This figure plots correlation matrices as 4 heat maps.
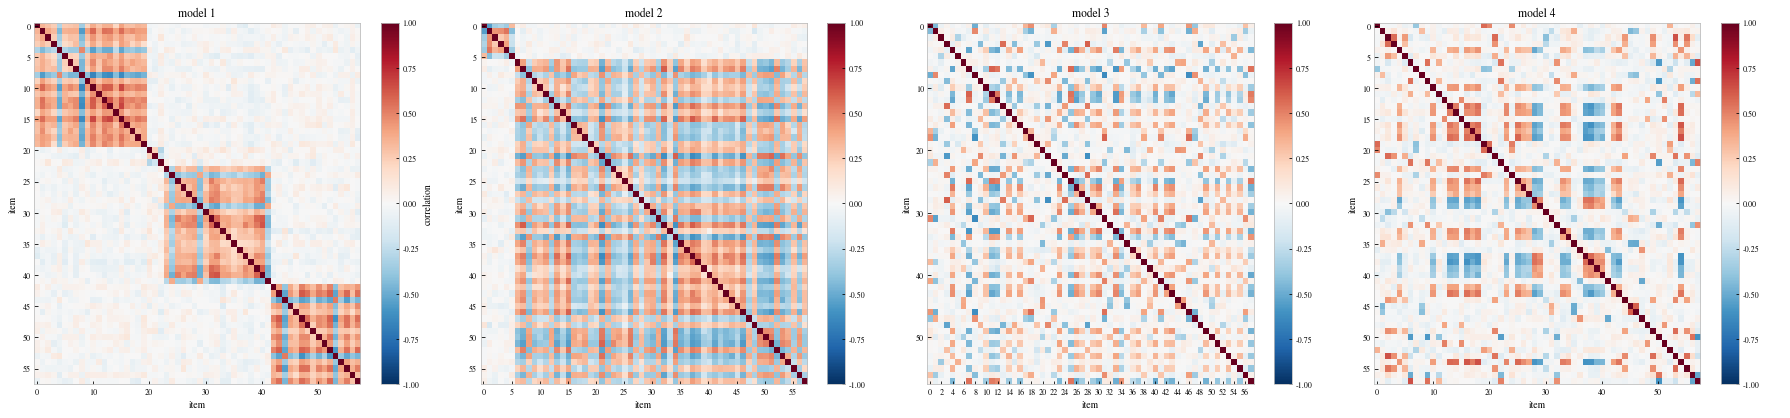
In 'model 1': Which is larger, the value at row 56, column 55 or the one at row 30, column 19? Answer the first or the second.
the first
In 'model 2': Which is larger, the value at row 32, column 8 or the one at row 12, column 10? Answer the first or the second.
the second
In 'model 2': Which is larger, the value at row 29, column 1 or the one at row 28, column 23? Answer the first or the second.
the second
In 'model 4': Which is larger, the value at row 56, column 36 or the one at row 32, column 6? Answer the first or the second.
the second
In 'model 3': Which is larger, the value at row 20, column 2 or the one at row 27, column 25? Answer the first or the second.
the first
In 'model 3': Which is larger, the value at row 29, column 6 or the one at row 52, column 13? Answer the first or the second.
the second
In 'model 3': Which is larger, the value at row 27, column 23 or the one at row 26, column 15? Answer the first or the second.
the first
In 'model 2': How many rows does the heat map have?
58
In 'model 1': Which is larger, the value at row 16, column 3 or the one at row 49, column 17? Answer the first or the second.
the first
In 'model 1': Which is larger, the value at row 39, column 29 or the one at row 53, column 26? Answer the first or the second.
the second
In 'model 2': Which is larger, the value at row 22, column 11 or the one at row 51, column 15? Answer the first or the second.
the first
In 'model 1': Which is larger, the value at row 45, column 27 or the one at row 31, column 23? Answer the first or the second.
the second
